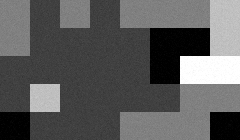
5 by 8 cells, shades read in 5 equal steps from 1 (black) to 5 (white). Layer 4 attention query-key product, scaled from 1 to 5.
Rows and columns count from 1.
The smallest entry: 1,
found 5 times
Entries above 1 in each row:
8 6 7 8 6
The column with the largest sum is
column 8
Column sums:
11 12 11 10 12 10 15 17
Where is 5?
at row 3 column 7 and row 3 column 8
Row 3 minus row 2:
-1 0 0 0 0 0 4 1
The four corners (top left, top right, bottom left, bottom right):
3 4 1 1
